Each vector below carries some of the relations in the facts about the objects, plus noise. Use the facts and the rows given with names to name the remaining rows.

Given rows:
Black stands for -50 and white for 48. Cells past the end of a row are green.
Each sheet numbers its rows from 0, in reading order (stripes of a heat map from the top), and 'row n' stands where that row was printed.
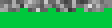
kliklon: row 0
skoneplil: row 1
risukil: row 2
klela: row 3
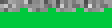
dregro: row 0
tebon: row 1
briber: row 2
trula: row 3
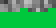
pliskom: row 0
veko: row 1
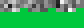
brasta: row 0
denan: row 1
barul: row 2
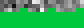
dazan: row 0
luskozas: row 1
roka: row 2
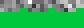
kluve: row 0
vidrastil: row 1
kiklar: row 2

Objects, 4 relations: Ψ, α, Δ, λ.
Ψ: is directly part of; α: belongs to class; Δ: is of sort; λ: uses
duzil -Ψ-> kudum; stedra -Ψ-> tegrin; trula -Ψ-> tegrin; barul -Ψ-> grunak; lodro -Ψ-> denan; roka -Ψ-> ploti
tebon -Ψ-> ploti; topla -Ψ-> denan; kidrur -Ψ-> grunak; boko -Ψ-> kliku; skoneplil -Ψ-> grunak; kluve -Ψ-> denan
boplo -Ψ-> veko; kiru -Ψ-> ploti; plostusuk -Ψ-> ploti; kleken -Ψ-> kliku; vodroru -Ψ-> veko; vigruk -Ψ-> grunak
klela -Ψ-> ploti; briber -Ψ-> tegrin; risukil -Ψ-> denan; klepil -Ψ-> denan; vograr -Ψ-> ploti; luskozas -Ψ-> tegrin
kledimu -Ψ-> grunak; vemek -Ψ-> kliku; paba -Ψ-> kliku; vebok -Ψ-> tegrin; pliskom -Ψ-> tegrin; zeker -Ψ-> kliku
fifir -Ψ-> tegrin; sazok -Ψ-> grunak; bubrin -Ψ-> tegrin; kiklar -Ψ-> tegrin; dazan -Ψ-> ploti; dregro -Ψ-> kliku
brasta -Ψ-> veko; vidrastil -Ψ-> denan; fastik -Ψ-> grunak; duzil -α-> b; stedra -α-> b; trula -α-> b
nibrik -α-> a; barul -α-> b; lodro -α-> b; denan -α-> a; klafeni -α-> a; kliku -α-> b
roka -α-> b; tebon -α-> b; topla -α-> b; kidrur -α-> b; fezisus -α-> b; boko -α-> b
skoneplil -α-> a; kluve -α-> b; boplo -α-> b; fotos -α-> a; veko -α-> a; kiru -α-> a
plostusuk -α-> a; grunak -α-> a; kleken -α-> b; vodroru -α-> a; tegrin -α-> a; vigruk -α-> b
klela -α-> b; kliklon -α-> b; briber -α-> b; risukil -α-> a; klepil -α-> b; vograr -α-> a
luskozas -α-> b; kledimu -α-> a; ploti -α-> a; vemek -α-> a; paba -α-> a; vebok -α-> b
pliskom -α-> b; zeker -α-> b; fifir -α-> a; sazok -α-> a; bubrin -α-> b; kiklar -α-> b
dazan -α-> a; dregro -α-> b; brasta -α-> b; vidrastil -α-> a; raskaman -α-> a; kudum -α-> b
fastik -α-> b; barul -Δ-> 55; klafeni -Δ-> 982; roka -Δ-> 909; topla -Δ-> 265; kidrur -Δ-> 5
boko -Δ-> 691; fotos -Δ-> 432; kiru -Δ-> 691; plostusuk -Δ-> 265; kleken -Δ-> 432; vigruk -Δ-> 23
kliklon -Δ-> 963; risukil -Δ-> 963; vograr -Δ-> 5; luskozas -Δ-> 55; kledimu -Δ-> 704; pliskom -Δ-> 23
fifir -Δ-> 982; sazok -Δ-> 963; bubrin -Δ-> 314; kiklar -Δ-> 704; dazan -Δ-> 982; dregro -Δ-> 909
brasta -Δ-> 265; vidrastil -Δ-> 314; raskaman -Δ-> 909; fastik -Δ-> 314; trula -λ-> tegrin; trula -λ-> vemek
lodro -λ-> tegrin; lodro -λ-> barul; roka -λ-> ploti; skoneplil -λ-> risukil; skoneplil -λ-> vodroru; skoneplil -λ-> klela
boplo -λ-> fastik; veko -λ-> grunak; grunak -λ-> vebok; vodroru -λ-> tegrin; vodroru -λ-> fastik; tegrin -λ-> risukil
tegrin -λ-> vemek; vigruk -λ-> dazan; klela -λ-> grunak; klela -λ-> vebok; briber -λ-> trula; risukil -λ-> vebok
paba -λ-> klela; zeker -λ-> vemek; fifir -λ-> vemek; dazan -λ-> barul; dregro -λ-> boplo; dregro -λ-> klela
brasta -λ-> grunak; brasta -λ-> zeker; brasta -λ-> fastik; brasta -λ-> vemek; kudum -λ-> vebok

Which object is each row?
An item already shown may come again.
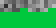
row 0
ploti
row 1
bubrin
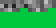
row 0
klafeni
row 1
vodroru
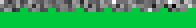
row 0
sazok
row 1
ploti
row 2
vemek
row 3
raskaman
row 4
vidrastil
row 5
fifir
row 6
kledimu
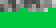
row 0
tegrin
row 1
vigruk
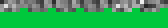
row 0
vebok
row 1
vemek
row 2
grunak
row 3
vemek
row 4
fastik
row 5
plostusuk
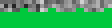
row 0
klafeni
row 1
topla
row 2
roka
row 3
bubrin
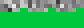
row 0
kiklar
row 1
lodro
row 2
zeker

